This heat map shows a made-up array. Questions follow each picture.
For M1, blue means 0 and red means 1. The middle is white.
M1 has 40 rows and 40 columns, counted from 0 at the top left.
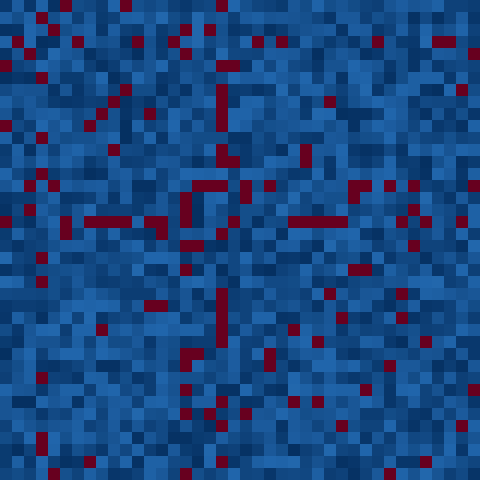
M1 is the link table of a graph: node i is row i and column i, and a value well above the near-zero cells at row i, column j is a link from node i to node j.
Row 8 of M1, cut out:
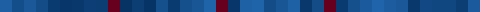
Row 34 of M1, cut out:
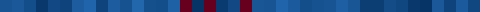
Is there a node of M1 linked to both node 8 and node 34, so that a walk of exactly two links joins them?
no
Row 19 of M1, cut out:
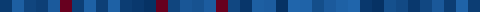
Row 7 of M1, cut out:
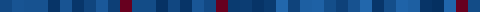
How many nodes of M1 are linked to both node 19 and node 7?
1
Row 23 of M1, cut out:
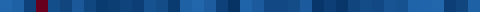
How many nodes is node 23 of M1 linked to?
1
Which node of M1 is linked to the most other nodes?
node 18
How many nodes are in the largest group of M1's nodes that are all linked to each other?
3
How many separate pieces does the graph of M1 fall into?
2
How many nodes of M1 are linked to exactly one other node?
9
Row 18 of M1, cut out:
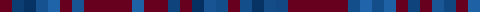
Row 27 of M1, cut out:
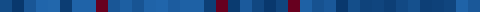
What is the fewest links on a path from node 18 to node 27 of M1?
1
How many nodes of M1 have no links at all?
0
